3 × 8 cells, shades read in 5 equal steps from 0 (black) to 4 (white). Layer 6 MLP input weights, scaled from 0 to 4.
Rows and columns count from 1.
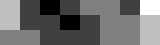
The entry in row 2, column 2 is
1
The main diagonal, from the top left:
3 1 1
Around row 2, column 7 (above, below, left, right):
1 2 2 3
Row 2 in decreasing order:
3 3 2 2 1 1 1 0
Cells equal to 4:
1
